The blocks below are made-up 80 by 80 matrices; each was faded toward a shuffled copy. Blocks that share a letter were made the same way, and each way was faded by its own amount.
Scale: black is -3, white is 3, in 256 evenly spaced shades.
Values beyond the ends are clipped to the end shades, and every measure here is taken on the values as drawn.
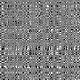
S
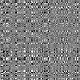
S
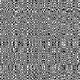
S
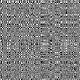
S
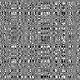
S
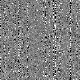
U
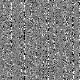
U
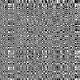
S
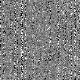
U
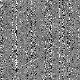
U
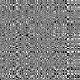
S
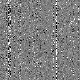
U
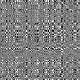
S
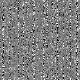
U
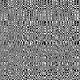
S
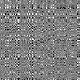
S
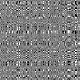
S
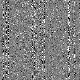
U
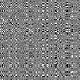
S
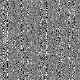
U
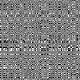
S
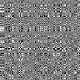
S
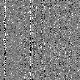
U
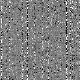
U
